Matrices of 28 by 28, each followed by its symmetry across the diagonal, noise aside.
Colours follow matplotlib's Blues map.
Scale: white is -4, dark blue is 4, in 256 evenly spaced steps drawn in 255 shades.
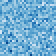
neither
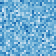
neither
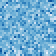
symmetric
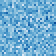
antisymmetric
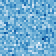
antisymmetric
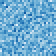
symmetric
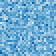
neither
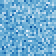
antisymmetric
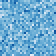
antisymmetric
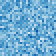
symmetric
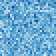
neither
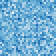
symmetric
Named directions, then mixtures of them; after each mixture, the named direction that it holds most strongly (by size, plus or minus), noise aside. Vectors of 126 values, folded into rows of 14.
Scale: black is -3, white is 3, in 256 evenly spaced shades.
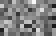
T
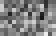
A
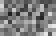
A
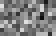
A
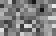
T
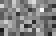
T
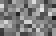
T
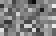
T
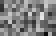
A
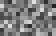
T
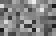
T
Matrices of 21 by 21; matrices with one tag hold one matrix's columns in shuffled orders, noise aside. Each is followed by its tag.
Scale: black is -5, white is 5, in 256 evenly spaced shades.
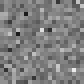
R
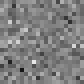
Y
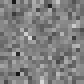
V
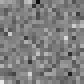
V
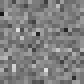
R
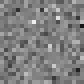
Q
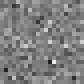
Y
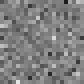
V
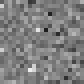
R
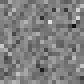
Q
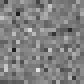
R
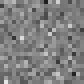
V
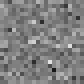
Y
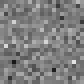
Y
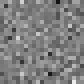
V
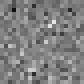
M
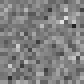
Q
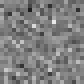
M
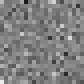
V
